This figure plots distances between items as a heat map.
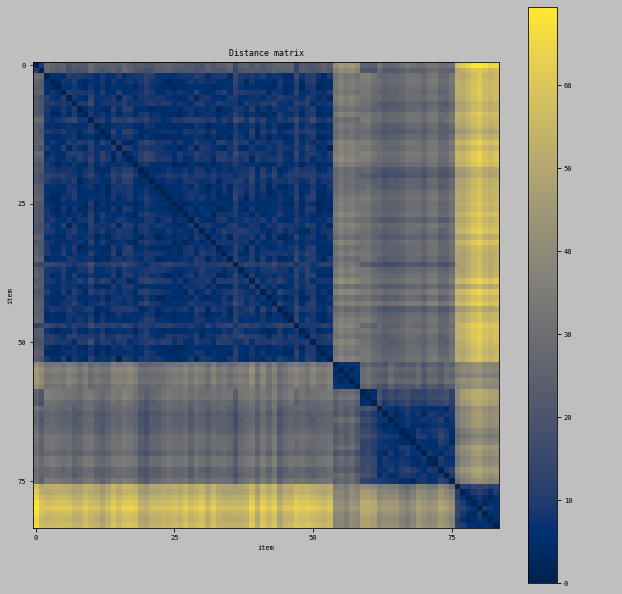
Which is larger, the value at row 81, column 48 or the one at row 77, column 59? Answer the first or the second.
the first
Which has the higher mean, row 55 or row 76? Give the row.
76
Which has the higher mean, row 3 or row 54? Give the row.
54
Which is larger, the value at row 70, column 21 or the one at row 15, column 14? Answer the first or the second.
the first
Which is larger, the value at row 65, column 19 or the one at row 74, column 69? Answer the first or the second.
the first
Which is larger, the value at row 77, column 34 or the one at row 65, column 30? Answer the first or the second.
the first
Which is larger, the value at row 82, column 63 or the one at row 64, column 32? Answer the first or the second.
the first
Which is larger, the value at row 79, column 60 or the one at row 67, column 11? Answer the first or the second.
the first
